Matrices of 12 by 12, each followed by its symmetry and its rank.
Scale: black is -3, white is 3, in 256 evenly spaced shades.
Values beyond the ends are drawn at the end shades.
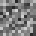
neither, full rank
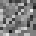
antisymmetric, full rank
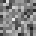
neither, full rank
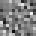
antisymmetric, full rank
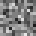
antisymmetric, full rank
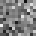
antisymmetric, full rank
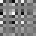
symmetric, rank one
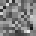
antisymmetric, full rank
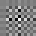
symmetric, rank one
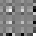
symmetric, rank one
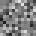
antisymmetric, full rank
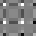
symmetric, rank one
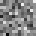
neither, full rank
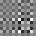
symmetric, rank one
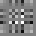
symmetric, rank one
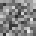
neither, full rank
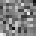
antisymmetric, full rank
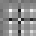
symmetric, rank one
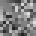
antisymmetric, full rank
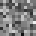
antisymmetric, full rank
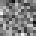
antisymmetric, full rank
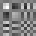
symmetric, rank one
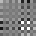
symmetric, rank one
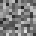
neither, full rank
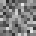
neither, full rank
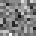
neither, full rank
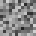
neither, full rank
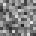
neither, full rank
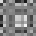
symmetric, rank one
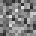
neither, full rank
